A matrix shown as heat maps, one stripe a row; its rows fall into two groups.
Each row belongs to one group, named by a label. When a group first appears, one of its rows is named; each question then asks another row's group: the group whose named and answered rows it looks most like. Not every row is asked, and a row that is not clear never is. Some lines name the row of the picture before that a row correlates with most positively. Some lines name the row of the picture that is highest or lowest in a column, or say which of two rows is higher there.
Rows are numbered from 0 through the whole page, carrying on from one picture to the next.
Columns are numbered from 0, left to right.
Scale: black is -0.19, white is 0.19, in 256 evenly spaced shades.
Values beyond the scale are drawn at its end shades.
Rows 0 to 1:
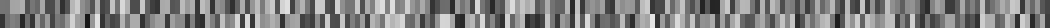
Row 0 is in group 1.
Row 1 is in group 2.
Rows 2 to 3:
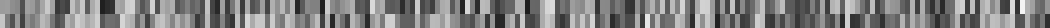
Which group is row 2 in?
2
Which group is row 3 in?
2
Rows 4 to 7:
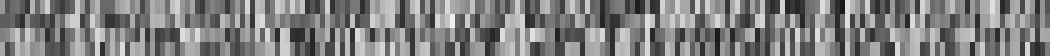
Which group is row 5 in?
2
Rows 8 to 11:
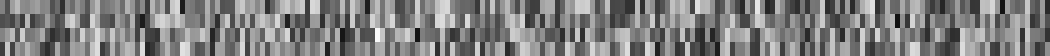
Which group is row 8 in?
2
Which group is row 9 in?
2
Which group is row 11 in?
1
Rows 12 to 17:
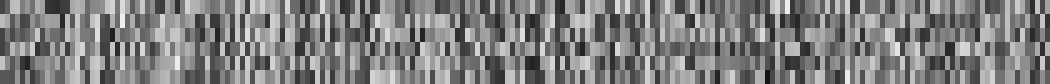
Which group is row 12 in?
1
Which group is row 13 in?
2
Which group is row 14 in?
2
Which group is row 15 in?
1
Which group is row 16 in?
2
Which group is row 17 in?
2
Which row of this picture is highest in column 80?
14
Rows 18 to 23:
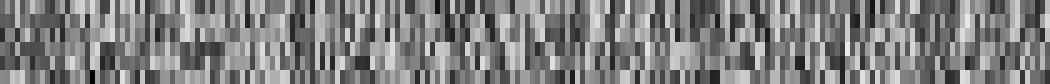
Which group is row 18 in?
1
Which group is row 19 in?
1
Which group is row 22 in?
2
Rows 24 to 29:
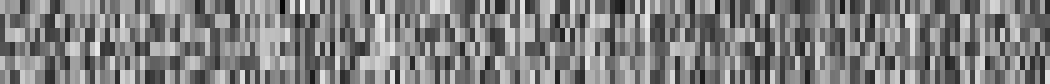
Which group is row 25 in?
1
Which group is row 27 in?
2
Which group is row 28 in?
1
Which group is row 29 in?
1
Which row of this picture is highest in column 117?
28
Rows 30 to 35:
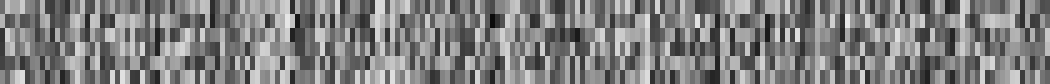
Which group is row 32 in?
1
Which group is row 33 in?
1
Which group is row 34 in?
2
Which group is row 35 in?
1
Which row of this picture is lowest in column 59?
31
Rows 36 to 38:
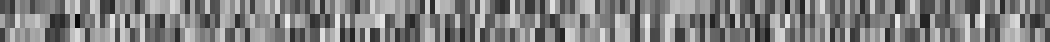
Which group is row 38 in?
1
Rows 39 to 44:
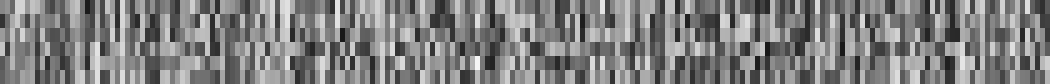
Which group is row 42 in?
2
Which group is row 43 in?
1
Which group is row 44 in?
1
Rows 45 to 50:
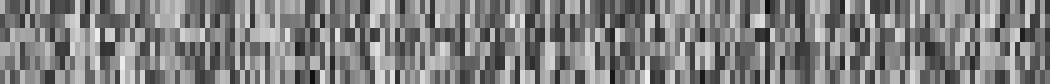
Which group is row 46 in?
2
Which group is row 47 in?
1
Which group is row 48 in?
2
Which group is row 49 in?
2
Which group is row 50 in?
1
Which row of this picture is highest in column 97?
48
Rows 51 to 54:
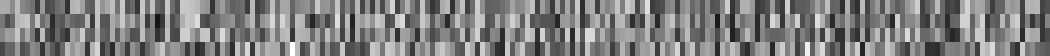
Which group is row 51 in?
1
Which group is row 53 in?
1
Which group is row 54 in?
2
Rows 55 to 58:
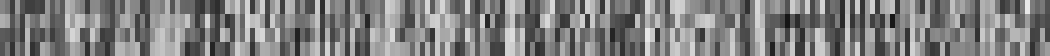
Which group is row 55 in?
2
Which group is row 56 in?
2
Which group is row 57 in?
2
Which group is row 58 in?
2
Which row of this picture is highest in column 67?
58
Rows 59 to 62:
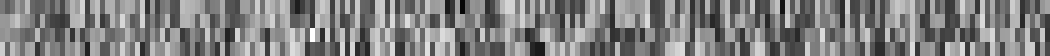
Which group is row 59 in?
1
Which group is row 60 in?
1
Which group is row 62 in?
2
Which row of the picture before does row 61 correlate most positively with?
56
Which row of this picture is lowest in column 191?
60
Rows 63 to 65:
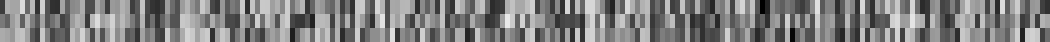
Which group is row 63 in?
1
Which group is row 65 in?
1
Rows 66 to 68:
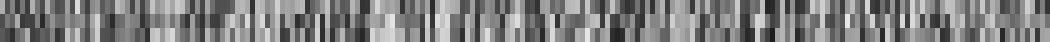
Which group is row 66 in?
2
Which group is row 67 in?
2
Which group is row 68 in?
2
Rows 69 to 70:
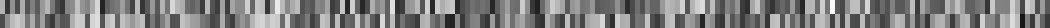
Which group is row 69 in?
2
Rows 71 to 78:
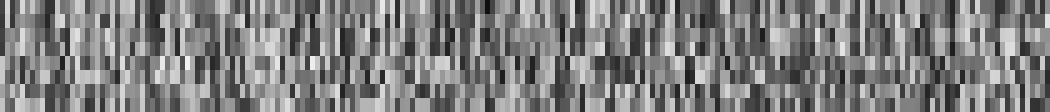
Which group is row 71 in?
1
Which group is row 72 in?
1
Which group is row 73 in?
1
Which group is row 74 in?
1
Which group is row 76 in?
2
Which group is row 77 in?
1
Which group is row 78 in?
1
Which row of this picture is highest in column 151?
76
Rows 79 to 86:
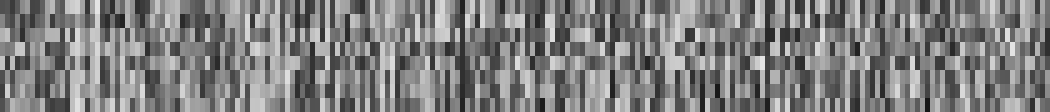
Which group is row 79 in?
2
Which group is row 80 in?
2
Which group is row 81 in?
2
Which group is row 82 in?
1
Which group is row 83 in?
2
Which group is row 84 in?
1
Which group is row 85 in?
1
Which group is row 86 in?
1
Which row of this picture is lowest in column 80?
83
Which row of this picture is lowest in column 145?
79
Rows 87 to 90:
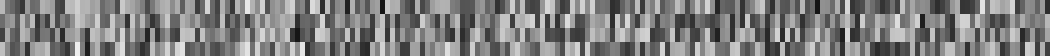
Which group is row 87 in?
2
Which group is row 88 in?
1
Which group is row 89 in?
1
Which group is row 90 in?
2
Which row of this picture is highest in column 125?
88
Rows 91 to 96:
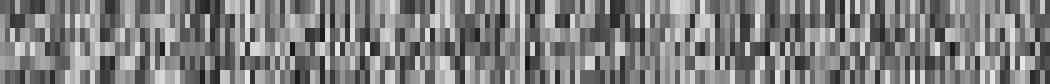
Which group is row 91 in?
2
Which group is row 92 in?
2
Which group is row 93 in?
2
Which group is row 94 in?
1
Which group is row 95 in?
2
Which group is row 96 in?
2
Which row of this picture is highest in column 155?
96
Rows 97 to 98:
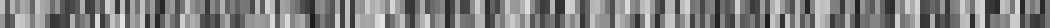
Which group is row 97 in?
1
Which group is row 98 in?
1
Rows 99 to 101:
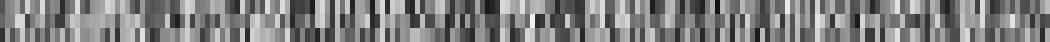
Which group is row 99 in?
1
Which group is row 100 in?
1
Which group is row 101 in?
1
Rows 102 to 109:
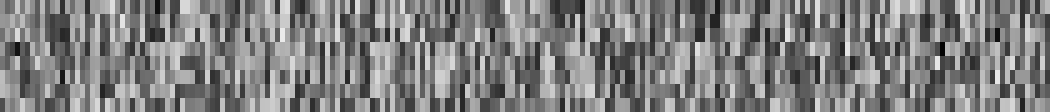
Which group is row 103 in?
1
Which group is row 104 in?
1
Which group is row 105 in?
2
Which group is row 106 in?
2
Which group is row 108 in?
2
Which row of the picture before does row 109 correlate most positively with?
100
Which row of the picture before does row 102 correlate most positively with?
99
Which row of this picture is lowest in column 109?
104
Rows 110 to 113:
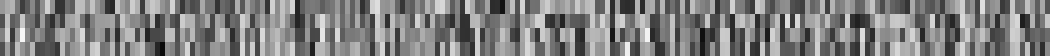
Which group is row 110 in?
2
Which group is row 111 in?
1
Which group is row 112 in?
1
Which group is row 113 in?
1
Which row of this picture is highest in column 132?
110
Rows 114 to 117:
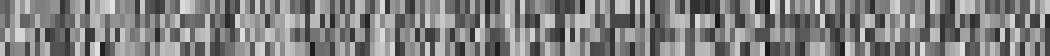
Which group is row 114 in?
1
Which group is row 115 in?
2
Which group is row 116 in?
1
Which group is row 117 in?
2
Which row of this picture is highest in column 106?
116
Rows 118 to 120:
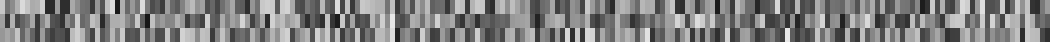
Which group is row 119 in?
2
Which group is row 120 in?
1
